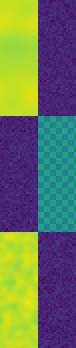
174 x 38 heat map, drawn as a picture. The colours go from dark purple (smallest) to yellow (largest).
The table splits into 3 rows of 2 panels. Panel 1,1: very high, smooth, faint in contrast. Panel 1,2: very low, fine-grained, faint in contrast. Panel 2,1: very low, fine-grained, faint in contrast. Panel 2,2: middling, checkered. Panel 3,1: very high, blotchy, faint in contrast. Panel 3,2: very low, fine-grained, faint in contrast.
